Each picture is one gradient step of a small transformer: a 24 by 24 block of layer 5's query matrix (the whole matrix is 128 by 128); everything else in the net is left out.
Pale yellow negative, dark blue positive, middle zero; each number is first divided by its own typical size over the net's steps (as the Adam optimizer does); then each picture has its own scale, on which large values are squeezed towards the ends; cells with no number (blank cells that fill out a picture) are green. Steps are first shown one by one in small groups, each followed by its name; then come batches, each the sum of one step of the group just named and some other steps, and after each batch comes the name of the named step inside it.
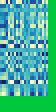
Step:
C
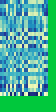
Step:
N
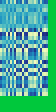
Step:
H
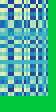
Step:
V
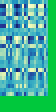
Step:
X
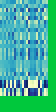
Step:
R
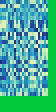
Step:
H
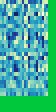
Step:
X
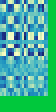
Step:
N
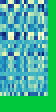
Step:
N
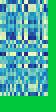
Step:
N
